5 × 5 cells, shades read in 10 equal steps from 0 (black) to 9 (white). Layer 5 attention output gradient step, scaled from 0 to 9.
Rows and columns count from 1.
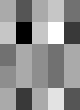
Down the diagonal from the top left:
6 0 5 4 3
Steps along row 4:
up down down up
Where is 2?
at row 2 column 5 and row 5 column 2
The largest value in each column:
7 6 7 9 6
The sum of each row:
26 25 25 26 25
